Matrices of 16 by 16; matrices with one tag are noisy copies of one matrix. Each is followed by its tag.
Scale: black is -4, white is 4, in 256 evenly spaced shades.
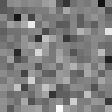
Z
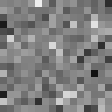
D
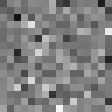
Z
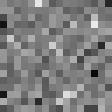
D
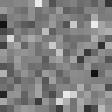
D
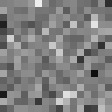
D
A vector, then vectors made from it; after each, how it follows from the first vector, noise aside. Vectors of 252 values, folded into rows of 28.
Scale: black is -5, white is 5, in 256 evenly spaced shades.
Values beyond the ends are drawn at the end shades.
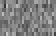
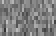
wrapped around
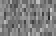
wrapped around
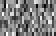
scaled up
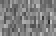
wrapped around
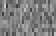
negated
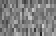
wrapped around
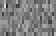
negated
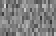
negated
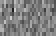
wrapped around
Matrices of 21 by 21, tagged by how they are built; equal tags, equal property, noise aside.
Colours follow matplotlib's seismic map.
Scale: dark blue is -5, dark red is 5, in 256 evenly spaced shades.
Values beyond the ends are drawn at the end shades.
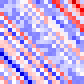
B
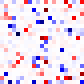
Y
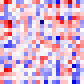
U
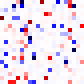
Y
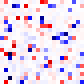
Y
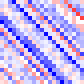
B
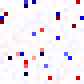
Y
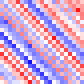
B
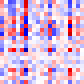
U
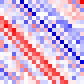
B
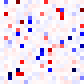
Y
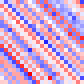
B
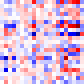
U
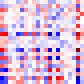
U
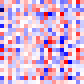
U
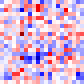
U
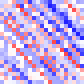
B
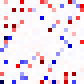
Y
